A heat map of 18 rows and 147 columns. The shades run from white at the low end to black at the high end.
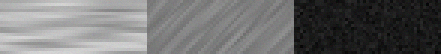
The table splits into one row of 3 panels. Panel 1,1: low, streaked across. Panel 1,2: middling, slanting up to the right, faint in contrast. Panel 1,3: very high, fine-grained, faint in contrast.
